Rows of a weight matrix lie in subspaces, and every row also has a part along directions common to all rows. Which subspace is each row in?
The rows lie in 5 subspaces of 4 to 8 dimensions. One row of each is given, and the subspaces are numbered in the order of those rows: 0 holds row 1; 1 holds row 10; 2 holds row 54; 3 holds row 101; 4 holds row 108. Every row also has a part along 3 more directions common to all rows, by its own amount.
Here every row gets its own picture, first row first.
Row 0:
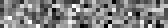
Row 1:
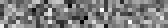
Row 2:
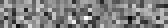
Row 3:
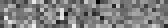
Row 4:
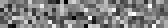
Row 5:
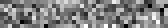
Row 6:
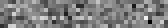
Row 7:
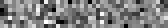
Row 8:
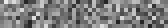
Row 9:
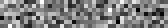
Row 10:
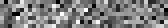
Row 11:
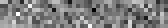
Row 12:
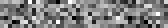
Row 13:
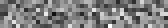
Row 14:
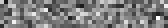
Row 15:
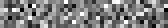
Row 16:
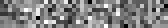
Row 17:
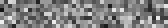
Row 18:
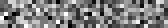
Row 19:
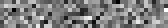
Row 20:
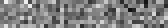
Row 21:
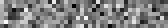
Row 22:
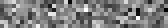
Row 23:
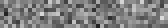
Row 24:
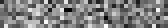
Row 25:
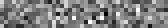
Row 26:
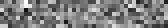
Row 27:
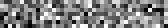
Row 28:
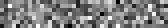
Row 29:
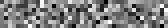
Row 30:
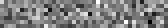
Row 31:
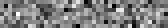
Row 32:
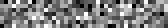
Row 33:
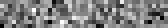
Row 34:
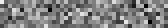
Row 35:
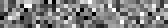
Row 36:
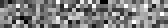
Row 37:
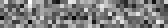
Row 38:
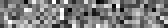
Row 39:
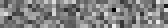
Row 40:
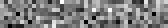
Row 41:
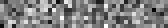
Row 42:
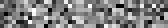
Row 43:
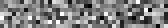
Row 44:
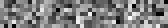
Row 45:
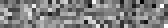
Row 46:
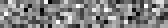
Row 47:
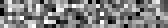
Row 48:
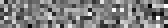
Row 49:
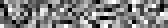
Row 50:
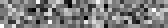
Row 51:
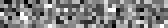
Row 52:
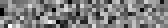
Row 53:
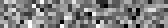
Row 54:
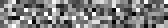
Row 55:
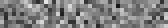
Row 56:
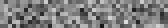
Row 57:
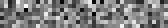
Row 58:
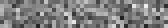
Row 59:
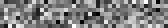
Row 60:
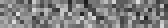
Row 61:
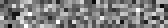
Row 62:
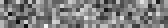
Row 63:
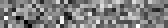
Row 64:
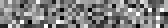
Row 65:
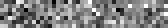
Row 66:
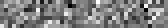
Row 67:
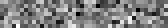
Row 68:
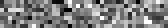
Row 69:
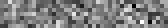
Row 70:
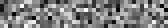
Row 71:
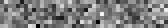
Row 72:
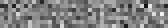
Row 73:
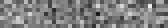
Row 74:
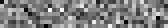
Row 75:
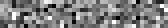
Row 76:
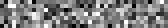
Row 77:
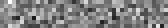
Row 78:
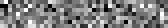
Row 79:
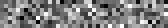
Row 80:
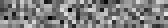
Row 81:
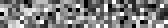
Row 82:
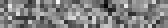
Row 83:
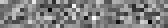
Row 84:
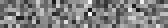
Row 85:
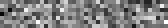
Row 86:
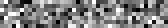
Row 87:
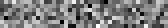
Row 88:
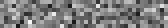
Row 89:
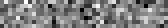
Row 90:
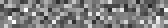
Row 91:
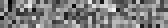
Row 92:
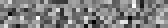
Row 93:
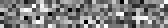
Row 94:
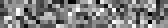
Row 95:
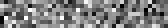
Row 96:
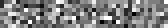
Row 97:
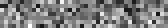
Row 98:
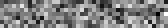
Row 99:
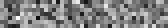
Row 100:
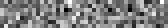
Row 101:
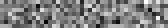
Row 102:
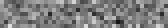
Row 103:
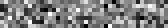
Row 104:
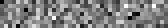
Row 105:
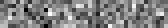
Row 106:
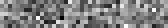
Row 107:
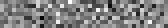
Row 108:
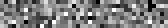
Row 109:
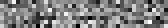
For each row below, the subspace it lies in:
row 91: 2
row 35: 2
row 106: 0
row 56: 3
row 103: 3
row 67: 1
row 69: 4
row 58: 4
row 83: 4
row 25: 3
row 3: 0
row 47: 0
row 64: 2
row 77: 2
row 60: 3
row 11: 3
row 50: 0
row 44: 2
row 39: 3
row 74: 4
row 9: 1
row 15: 4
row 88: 1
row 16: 0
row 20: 2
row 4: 2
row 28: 4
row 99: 2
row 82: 2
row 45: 3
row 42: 0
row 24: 0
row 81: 3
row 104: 4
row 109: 4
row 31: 2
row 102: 3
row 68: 3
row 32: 4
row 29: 1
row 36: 2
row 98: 2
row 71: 1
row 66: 0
